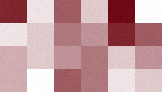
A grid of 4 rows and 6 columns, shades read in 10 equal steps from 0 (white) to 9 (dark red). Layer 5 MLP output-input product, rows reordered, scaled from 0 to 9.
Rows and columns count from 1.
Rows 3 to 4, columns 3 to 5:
4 5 2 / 6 5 1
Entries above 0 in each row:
5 6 6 5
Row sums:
26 26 20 17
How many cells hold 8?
2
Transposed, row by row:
8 1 3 3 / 1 2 2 0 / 6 5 4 6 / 2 4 5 5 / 9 8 2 1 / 0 6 4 2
